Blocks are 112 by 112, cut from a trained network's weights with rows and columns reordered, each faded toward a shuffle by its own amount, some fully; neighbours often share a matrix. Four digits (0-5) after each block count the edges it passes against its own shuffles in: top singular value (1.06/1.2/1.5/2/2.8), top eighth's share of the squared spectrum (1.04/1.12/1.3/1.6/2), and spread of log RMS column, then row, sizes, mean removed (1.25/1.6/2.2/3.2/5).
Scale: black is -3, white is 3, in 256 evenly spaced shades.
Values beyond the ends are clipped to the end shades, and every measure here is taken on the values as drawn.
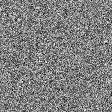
1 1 0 0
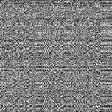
5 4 2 3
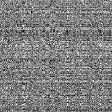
4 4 2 3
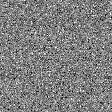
1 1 0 0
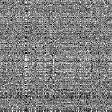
4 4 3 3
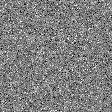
0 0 0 0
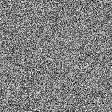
2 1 0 0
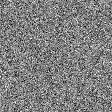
0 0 0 0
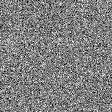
2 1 0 0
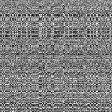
5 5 3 4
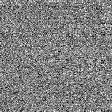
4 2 0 1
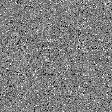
3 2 1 1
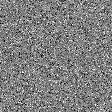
1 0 0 0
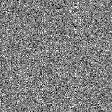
3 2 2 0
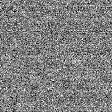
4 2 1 1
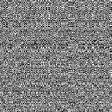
5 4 2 3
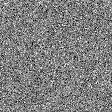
0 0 0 0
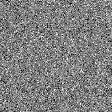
3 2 1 1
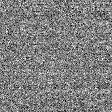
3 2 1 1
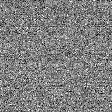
3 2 0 0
